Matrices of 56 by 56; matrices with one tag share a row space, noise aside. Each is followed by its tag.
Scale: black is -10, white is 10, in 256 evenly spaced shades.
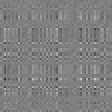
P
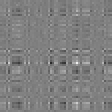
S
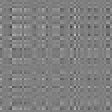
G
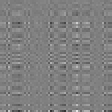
S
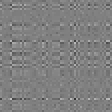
G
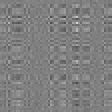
S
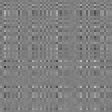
P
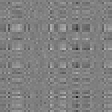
S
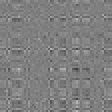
S
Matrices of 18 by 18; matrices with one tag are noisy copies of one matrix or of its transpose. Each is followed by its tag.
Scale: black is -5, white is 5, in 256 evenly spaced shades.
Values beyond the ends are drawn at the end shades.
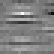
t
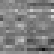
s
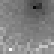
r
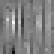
t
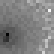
r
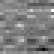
s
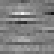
t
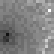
r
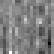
s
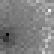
r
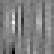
t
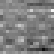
s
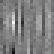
t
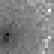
r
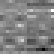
s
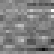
s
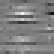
t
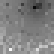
r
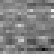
s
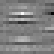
t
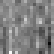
s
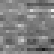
s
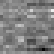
s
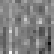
s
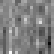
s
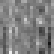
s
